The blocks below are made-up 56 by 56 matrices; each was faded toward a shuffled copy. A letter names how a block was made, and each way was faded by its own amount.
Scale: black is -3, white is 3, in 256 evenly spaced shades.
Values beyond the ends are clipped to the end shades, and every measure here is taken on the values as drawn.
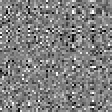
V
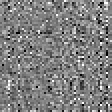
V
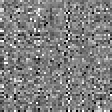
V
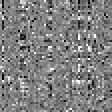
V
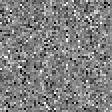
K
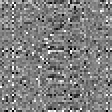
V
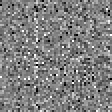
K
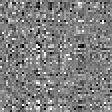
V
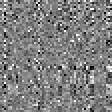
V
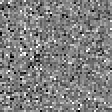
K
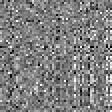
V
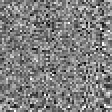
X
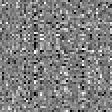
V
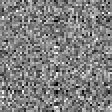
X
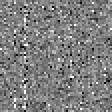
K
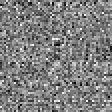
X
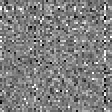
V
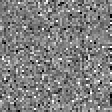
K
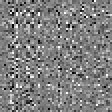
V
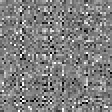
V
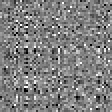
V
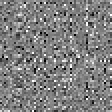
V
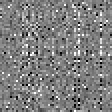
V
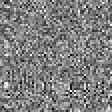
X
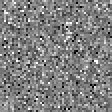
K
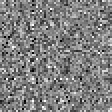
X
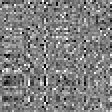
V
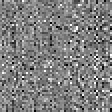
V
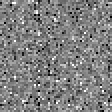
K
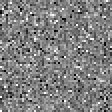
K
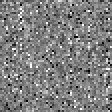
K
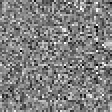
X
